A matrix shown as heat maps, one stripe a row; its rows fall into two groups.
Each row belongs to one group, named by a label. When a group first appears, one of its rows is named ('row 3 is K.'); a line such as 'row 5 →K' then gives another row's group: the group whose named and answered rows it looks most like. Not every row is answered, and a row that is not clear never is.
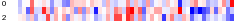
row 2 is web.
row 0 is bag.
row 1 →web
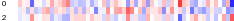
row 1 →web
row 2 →bag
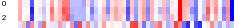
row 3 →web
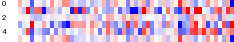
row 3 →bag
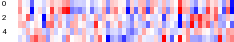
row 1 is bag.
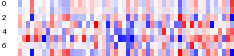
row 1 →bag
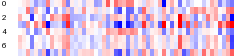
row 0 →web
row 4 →web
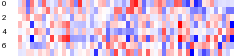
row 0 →web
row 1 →web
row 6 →web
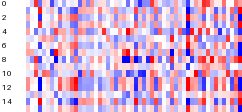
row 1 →bag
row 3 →bag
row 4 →web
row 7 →web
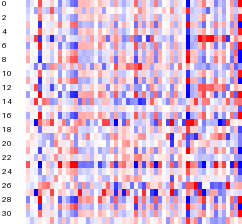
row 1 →web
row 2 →bag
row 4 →bag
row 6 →bag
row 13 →bag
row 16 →bag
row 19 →web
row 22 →web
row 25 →web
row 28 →bag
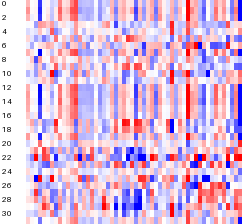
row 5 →web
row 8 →web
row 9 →web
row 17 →web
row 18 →web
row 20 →bag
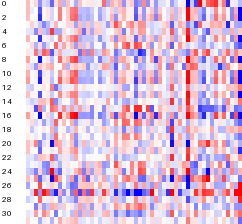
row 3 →web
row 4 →web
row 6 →web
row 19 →web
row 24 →web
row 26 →bag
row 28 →bag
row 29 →web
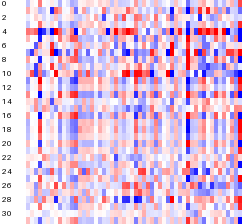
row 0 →bag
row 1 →web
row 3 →bag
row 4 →web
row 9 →web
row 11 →bag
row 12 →bag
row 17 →bag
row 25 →bag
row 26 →web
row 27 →web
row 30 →web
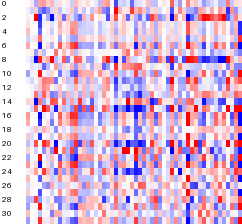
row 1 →web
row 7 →web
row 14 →web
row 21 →web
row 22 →bag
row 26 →web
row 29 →bag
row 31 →bag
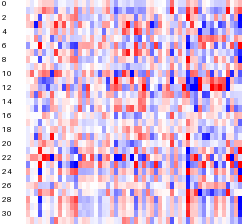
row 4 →web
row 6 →bag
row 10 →web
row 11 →web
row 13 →web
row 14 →web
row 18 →web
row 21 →bag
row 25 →bag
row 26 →web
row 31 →web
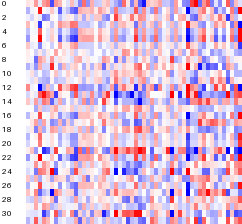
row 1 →bag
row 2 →web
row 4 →bag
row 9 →web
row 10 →web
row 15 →web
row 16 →bag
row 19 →bag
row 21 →web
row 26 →bag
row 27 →web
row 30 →web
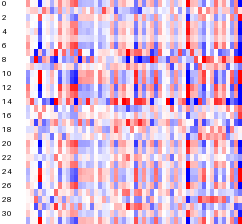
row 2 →bag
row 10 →bag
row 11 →bag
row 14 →web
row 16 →bag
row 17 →web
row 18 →web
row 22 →web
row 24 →bag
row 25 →bag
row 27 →web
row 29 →web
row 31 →bag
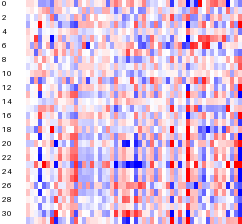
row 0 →web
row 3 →bag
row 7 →web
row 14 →web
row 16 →bag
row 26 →web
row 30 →web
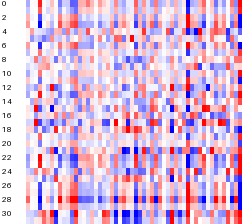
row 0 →bag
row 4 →web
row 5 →web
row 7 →bag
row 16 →web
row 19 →bag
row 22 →bag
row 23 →bag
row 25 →web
